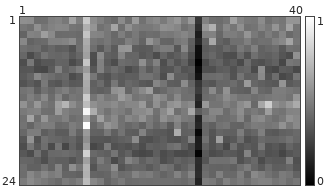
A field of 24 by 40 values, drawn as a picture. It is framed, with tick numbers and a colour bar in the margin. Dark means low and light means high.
Columns 10 and 26 differ from the columns beside them. A few values lie far out on both sides of the bulk. Stripes running across repeat 2 times from top to bottom.
